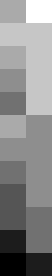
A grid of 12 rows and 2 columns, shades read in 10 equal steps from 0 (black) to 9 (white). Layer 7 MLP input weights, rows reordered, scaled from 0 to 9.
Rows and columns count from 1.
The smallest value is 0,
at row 12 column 1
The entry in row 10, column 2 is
4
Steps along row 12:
up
